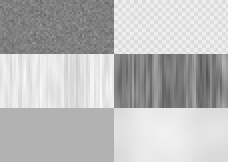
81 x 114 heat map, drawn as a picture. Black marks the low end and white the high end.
The table splits into 3 rows of 2 panels. Panel 1,1: middling, fine-grained, faint in contrast. Panel 1,2: very high, checkered, faint in contrast. Panel 2,1: very high, streaked downward, faint in contrast. Panel 2,2: middling, streaked downward. Panel 3,1: high, flat. Panel 3,2: very high, smooth, faint in contrast.
